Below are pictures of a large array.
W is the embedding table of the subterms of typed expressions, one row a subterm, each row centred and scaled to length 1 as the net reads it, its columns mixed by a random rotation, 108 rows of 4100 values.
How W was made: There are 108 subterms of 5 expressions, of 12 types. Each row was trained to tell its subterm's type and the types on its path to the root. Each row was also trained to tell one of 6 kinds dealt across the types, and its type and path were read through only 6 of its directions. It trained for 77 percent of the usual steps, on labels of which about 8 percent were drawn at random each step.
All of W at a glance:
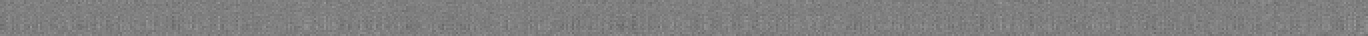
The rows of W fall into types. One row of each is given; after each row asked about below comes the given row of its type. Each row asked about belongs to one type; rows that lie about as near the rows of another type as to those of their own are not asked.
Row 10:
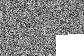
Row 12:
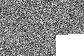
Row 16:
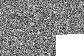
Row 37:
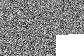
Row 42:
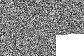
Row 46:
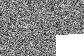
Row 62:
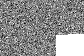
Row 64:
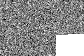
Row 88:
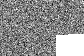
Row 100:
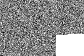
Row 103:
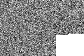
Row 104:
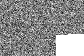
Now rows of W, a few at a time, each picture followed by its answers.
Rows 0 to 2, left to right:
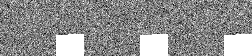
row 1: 64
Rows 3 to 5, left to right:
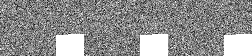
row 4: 88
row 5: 10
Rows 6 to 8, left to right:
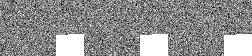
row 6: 37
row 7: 88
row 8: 42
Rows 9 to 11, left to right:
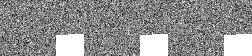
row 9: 88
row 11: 62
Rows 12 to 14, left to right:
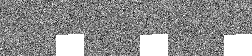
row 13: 100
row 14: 100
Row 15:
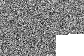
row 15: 100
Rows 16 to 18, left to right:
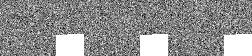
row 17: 42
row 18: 16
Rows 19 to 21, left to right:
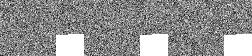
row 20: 46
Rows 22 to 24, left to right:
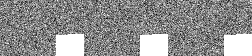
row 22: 62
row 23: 37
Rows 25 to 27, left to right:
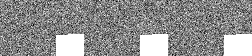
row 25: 12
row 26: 37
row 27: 64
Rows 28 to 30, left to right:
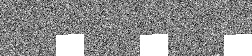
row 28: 42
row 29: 46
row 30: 64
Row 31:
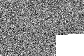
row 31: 46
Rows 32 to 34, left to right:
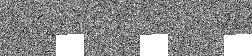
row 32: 100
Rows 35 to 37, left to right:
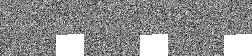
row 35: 88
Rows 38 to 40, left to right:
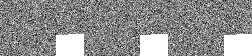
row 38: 62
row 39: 16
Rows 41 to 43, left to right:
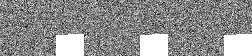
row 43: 12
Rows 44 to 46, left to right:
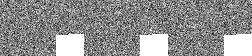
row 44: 103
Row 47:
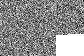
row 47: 104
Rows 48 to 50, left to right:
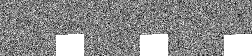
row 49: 10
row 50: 16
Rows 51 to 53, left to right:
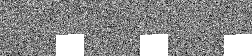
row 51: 88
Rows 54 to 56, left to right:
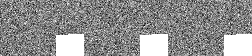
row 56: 100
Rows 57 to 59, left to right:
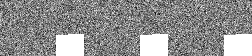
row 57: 104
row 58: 42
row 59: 16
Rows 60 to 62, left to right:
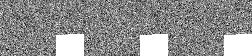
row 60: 10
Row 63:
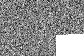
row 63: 42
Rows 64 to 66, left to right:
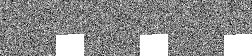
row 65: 64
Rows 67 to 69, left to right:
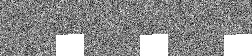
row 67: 12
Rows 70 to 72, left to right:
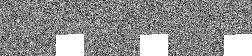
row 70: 88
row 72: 64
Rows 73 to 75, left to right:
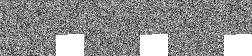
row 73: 10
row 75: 37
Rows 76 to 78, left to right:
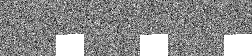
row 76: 62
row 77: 16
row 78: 10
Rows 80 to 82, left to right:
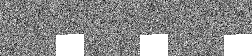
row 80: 10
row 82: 42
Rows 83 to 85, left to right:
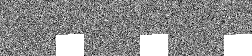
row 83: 12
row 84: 104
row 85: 10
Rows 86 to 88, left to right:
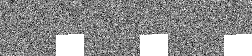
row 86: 37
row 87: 16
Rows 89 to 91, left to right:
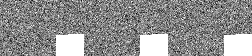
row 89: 88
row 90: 64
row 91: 12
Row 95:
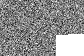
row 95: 100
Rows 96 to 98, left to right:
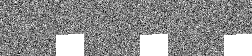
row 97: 62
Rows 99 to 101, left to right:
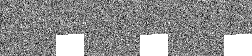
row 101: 100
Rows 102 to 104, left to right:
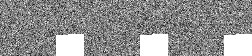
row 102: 42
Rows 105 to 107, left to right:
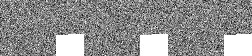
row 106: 64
